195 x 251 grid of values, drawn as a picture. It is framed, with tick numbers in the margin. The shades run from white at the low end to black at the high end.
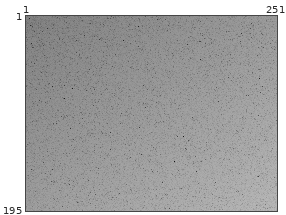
Stripes: none. Grain: fine. Ninth with the lowest average: bottom right. Ninth with the highest average: top left. Slope: up to the top left.
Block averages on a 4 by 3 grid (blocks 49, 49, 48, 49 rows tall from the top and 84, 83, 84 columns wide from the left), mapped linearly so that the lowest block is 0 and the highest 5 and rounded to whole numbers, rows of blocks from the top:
5 4 3 | 4 3 2 | 3 2 1 | 2 1 0
